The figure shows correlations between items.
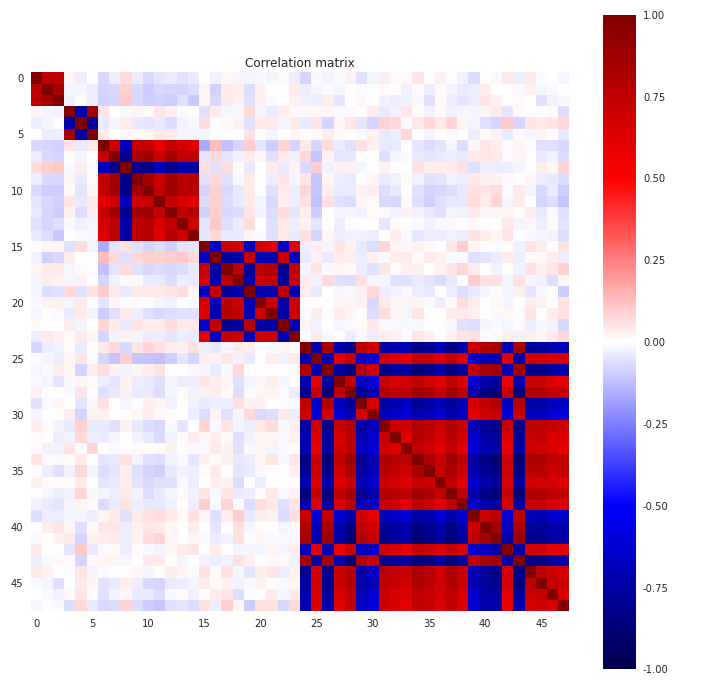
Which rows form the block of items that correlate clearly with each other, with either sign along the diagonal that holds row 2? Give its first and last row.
0 to 2
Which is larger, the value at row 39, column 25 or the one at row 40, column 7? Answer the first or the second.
the second
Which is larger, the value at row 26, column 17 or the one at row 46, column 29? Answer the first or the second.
the first
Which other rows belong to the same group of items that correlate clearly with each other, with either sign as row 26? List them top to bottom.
24, 25, 27, 28, 29, 30, 31, 32, 33, 34, 35, 36, 37, 38, 39, 40, 41, 42, 43, 44, 45, 46, 47
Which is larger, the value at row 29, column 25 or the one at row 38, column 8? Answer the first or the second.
the second
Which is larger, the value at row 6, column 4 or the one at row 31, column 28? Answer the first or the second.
the second
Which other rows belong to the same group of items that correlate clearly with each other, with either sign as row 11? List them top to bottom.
6, 7, 8, 9, 10, 12, 13, 14
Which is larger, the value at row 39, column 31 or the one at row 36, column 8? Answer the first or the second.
the second
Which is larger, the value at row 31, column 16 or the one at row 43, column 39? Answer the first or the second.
the second
